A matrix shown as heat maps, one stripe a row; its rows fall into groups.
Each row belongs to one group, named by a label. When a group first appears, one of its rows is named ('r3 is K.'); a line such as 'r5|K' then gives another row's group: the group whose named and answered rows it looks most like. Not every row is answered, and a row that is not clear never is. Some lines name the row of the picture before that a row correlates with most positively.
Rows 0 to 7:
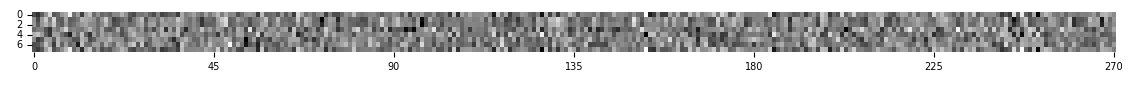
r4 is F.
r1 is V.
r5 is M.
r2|V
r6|M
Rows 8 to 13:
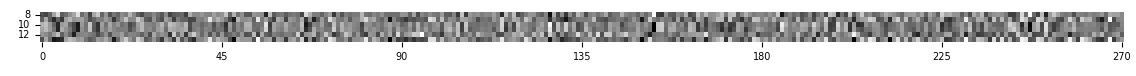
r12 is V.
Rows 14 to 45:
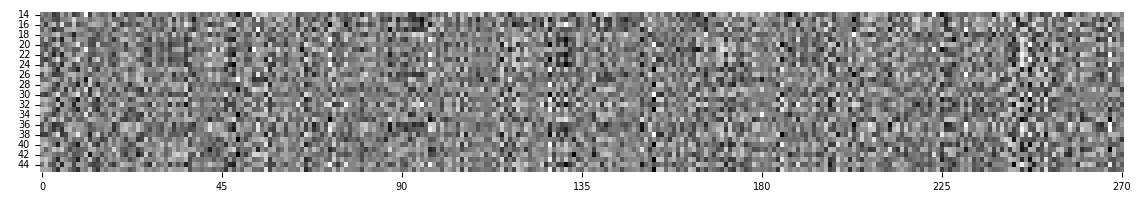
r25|F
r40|F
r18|V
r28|F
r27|M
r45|F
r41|V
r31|F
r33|F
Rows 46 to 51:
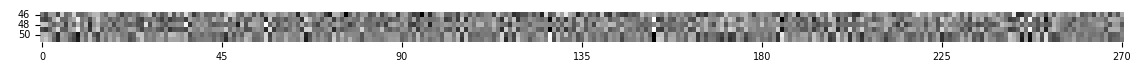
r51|F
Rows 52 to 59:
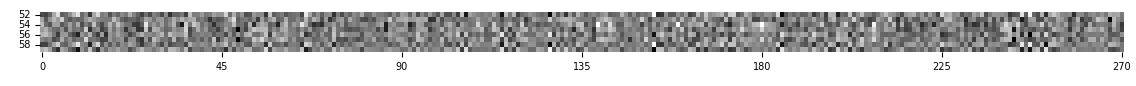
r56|F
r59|F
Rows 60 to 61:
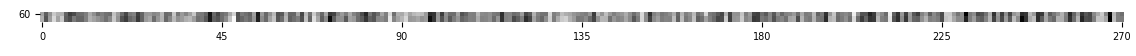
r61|V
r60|V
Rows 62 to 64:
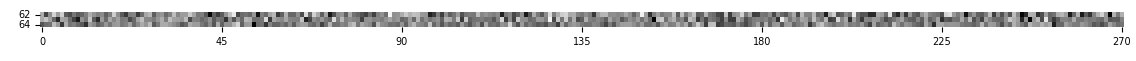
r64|M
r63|F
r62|V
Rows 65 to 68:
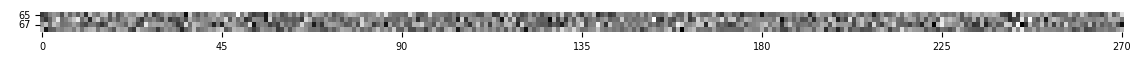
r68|M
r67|M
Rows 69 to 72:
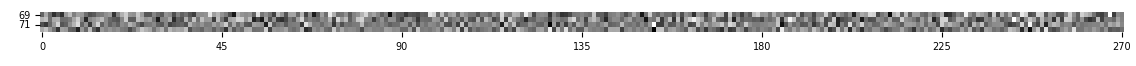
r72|F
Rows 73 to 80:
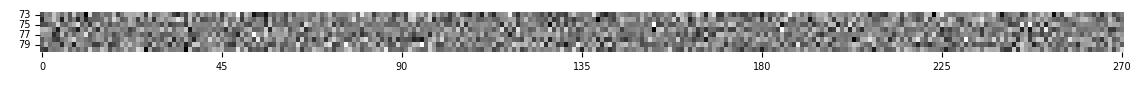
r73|M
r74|M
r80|M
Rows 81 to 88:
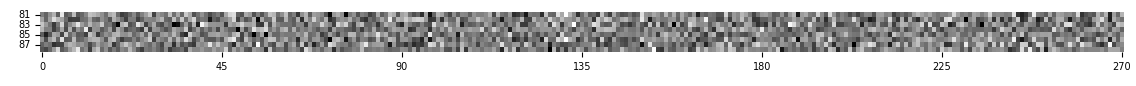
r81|V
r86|V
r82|V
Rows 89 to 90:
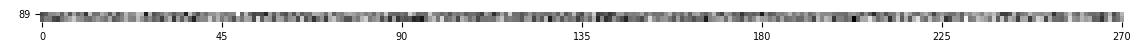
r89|M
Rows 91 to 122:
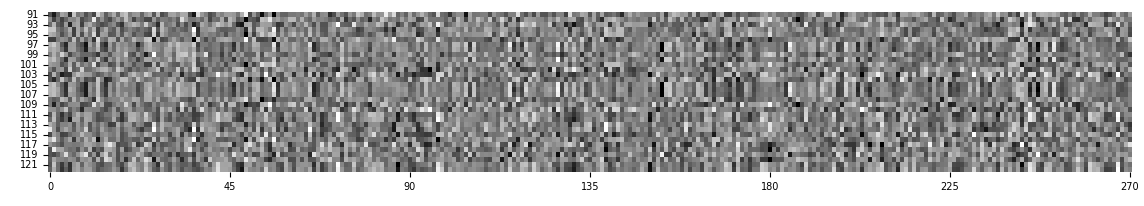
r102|V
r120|M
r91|M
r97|F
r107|F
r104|M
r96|M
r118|M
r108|M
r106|F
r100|F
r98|F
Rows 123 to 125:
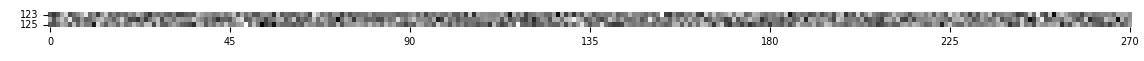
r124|V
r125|M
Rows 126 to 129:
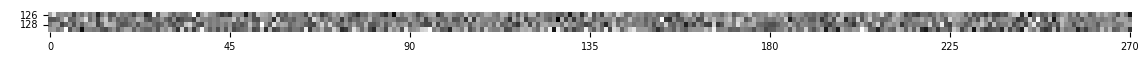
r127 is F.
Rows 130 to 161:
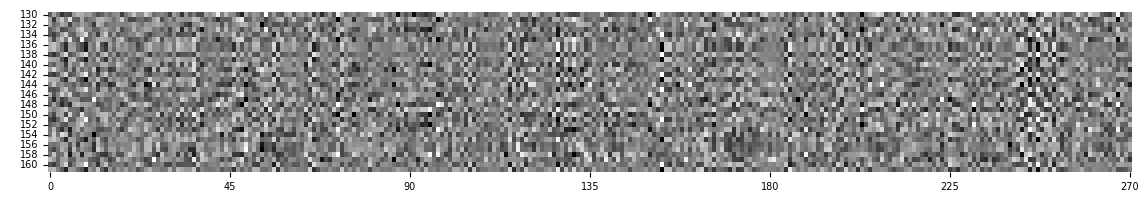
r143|F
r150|V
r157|M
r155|F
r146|V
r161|F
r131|V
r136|F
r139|F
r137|F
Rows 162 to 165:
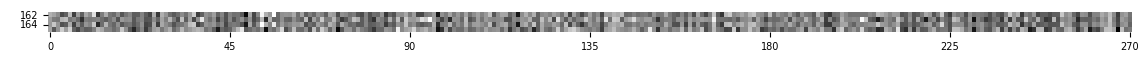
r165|V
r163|V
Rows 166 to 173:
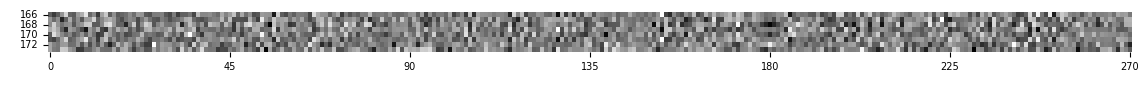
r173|V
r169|F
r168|M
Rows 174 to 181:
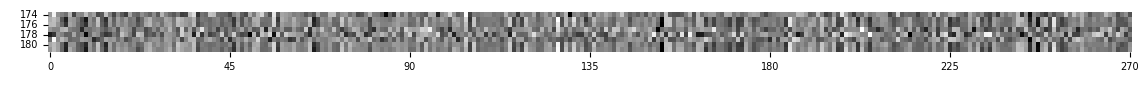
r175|F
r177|V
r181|F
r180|F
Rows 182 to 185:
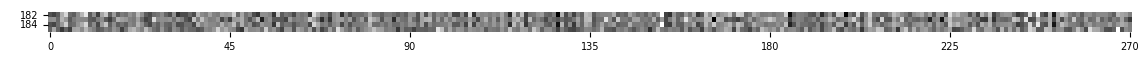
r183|M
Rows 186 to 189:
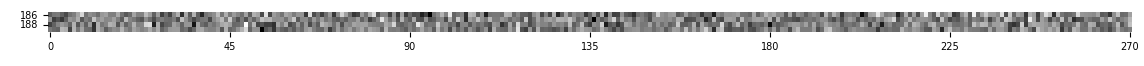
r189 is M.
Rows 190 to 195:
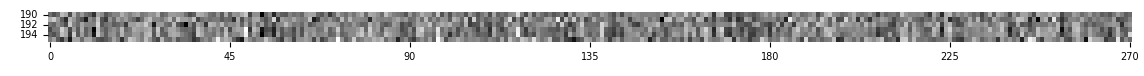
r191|F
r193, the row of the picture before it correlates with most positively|189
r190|M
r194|M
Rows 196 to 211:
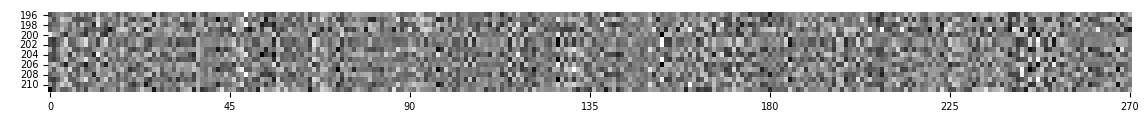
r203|V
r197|V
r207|V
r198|M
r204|M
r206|F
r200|F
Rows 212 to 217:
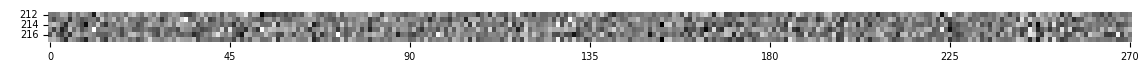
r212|M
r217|F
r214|F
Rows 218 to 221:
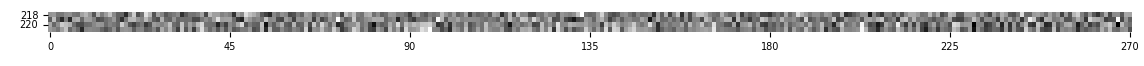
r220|V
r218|M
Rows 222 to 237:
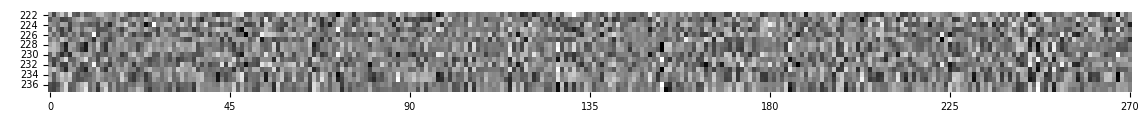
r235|V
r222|V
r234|V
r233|F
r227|M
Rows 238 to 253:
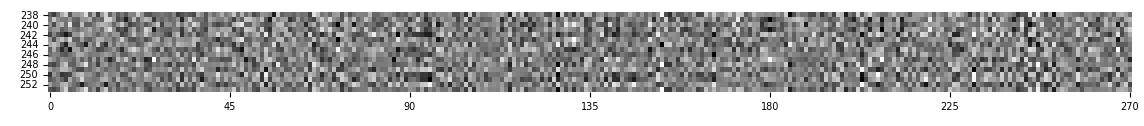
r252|V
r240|V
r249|V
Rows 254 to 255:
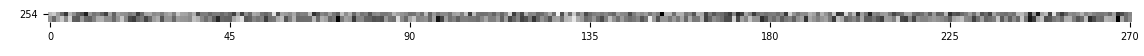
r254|F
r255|V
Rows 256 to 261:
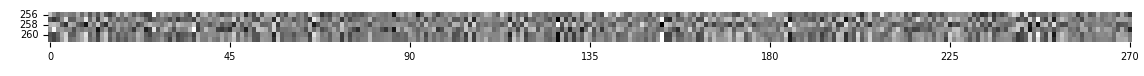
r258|F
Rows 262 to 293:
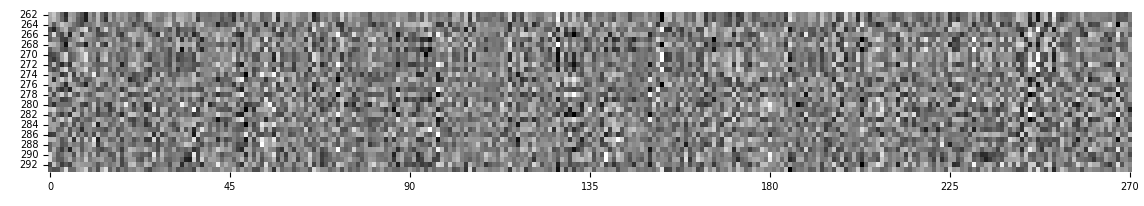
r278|V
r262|F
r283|V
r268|F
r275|V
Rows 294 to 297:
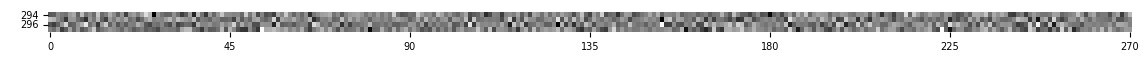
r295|F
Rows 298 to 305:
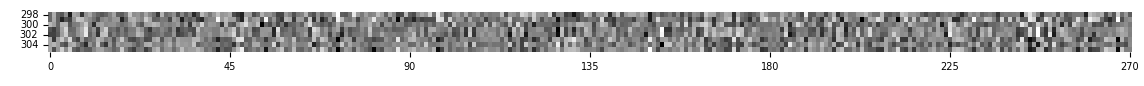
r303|V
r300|M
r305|V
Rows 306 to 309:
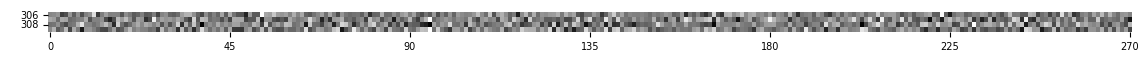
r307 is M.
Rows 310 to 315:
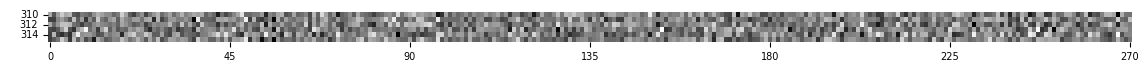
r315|M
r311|M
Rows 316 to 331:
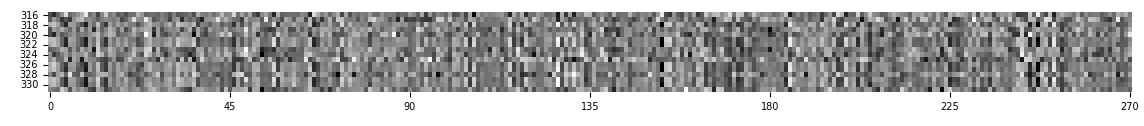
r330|F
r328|V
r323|M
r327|F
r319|M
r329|F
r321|F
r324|M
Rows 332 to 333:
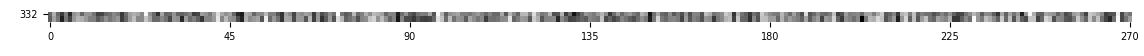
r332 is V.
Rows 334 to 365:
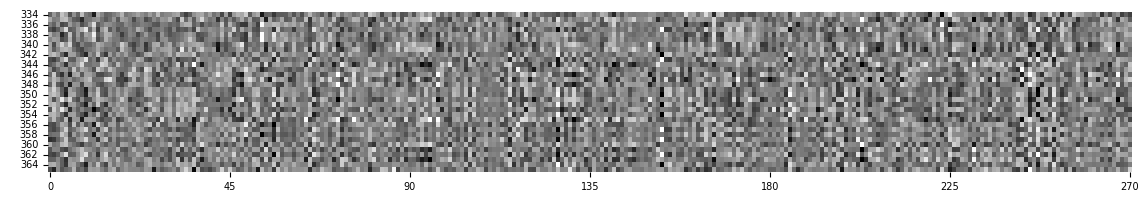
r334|M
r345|M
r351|V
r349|F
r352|F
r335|V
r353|M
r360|V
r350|F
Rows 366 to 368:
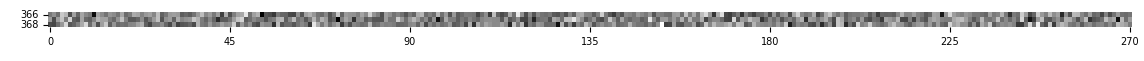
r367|V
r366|M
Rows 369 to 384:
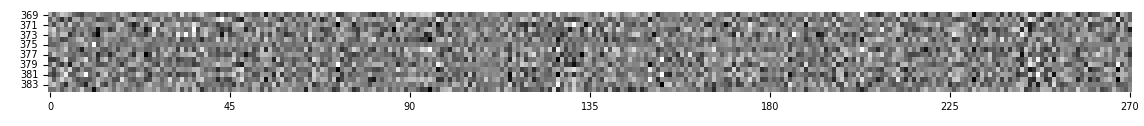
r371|V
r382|V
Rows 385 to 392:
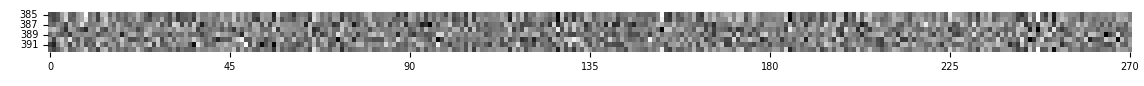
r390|V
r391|M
